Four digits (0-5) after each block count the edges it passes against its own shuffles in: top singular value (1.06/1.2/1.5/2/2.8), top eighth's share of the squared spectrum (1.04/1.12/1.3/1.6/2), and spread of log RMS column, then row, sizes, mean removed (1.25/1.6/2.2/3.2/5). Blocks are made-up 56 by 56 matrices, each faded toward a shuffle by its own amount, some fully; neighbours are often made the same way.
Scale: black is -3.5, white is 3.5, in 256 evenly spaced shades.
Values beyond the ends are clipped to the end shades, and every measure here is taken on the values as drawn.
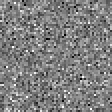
1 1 0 0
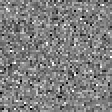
0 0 0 0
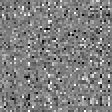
4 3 2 1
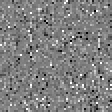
2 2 1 0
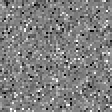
1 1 0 0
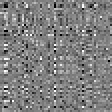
4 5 3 3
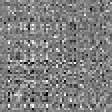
4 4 3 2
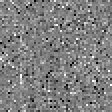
2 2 0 0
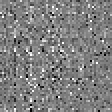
4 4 2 1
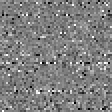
2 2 0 2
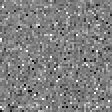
1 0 0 1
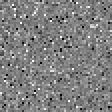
0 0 0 0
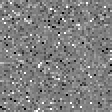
0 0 0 0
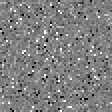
0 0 0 0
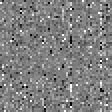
2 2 2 0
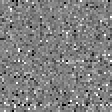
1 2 0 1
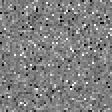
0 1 0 0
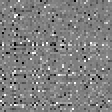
4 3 1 2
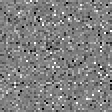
3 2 0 0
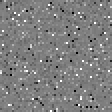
0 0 0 0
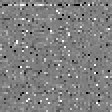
3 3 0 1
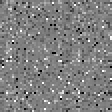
3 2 1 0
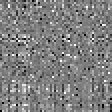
4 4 2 2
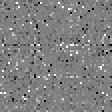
3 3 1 1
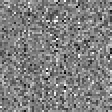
1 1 3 0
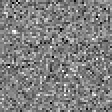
0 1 0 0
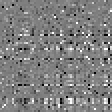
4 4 2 3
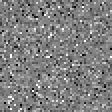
1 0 0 0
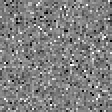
2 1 0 0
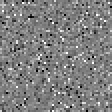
1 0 0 0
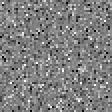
0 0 0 0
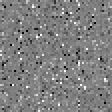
2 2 1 0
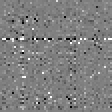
4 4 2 2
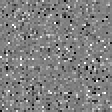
2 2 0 0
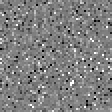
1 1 0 0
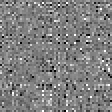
4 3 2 2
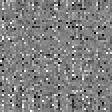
4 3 2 2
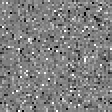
2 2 0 0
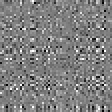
5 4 3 3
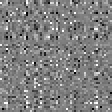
4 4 2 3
